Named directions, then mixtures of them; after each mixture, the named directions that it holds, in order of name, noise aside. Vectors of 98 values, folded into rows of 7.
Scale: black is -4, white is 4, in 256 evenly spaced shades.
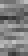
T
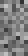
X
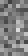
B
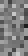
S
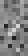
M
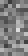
B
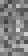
B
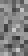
M, X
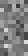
B, X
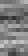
T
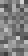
X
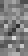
M, T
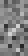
M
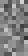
S, X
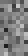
B, X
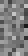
S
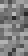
S, T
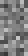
S, X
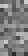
T, X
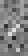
M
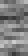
T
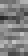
T
